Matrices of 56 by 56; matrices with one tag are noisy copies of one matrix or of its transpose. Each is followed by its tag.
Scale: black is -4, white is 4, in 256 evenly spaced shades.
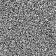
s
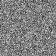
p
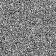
p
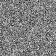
p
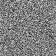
s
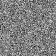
p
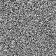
s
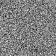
s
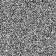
p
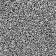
s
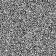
p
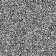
p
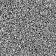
s
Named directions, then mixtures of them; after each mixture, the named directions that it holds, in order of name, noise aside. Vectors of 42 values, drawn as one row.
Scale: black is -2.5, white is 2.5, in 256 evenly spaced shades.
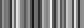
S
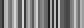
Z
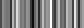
S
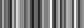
S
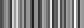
S, Z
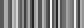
S, Z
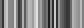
S, Z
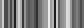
S, Z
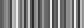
S, Z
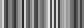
Z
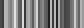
Z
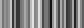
S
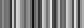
S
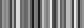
S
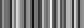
S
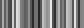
S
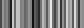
S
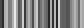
Z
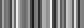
S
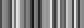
S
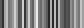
Z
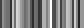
S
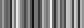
S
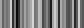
S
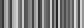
S, Z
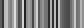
Z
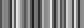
S
